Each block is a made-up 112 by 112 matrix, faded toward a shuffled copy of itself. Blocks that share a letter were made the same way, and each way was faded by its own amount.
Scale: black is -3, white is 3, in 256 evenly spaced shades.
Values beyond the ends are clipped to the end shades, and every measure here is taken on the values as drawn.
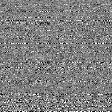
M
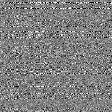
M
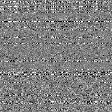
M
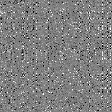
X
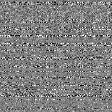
M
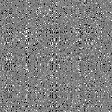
X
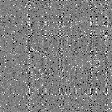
X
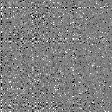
X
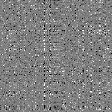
X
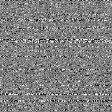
M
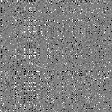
X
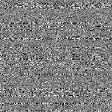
M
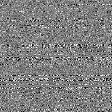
M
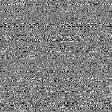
M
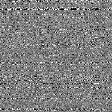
M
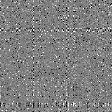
X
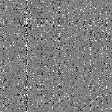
X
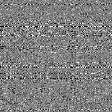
M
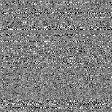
M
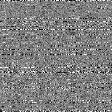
M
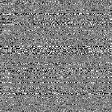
M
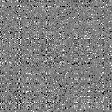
X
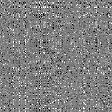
X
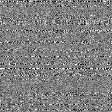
M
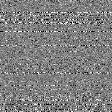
M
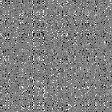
X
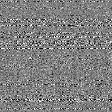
M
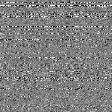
M
